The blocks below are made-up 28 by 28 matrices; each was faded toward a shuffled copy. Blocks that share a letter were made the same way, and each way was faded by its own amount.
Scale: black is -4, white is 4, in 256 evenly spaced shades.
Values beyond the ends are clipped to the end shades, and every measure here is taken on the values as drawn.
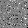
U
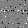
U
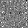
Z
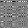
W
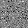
Z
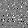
Z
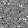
Z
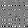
W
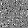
Z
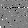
U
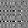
W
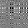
W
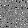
Z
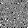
Z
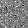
Z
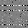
W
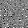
U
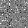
Z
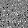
Z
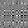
W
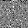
Z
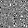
Z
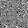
Z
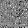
Z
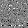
Z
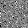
Z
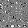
U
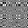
W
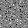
Z
